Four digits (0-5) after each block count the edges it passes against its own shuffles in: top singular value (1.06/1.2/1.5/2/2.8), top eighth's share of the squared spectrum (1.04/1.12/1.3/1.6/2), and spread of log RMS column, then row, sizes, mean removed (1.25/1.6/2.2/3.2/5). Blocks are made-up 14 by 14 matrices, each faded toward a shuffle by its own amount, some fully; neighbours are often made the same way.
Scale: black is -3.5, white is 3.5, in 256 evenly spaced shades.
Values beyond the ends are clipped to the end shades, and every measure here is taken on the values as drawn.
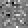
1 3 0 0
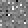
0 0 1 0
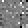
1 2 1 0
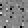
1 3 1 1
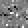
0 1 0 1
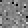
0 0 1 0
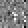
2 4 1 0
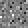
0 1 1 0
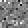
1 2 0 0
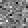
1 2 0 0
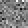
1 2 0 0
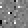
2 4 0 0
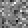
1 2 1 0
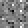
2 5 1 0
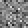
1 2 0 0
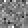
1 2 0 0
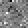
0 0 0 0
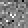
0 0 0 0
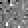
0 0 1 0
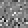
1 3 0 1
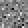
0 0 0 1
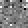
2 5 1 1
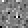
0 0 0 0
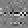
3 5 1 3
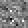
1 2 0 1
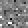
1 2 0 0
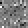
0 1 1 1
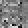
2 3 2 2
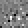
1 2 0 1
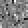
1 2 0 0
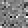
1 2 0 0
